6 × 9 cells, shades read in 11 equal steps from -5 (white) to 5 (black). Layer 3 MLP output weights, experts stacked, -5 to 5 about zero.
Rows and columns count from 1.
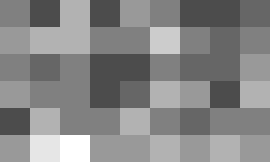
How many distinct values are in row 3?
4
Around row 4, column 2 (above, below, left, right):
1 -2 -1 0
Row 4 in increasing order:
-2 -2 -1 -1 0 0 1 2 2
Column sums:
-1 -5 -9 5 -1 -7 2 4 -3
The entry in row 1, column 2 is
2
